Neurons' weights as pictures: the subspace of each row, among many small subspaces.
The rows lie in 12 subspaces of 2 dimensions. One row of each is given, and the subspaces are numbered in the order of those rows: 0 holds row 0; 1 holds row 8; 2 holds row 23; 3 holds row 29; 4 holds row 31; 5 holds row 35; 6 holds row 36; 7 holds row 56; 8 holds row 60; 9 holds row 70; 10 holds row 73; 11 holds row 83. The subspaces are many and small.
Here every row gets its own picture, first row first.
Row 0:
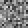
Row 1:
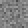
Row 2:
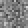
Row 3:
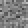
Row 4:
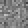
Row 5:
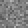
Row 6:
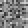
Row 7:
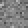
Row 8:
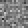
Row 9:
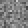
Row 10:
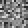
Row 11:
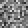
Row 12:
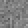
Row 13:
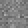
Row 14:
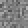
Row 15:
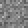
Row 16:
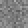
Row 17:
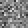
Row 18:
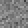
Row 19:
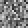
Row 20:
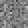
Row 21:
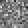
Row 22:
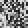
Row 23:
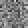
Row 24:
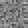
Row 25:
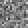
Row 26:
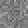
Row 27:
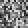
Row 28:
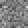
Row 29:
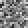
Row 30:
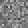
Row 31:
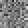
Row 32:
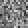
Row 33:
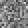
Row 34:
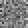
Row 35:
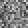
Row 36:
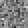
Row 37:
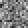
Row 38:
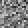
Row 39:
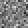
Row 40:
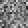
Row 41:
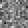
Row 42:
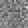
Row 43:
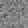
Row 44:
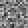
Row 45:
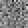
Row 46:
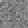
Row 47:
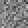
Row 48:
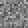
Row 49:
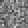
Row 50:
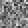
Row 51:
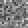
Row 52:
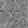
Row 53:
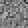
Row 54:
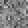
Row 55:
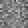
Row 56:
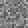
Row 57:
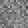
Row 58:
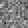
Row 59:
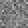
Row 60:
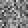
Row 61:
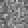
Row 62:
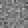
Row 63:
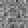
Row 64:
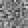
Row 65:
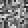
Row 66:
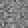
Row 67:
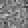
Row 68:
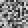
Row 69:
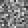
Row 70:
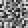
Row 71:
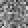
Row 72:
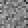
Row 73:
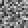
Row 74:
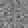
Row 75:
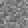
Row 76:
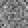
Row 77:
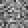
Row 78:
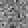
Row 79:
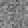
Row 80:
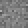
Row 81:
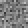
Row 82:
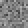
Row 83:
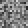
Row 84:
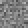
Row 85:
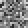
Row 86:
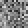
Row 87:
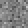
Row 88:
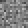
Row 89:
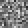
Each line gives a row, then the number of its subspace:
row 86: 4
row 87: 10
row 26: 9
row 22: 4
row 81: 1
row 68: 0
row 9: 11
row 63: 8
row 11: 5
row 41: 10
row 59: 8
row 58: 10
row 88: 1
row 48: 7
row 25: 0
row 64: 9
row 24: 1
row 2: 9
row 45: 4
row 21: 0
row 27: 9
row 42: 2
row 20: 11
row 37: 10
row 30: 0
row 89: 0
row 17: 8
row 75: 3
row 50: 8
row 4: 0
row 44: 8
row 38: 10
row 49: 6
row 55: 2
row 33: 5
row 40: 11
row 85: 3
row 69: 6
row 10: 9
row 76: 5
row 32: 9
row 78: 8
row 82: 0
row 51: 0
